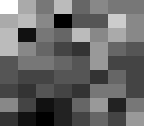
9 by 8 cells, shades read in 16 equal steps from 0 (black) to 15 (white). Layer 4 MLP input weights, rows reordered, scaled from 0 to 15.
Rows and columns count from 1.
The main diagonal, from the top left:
15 11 7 4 5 3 7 7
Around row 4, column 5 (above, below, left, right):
11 5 4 9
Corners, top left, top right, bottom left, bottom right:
15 7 3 9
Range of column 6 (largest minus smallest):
6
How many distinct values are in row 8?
7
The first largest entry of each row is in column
1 7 1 1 6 7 6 6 8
